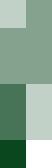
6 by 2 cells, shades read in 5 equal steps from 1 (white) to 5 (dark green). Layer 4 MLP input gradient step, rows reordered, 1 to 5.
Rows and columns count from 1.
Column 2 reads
3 3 3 2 2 1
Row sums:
5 6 6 6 6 6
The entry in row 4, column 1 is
4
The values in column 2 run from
1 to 3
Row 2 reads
3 3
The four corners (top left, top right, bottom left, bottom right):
2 3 5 1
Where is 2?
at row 1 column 1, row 4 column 2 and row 5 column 2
